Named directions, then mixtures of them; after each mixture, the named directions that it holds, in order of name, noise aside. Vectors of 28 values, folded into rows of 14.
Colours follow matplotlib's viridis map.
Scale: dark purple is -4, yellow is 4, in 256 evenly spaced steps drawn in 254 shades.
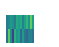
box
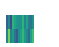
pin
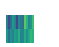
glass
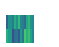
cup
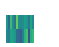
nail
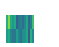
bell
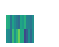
cup, nail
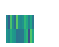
nail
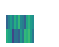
cup
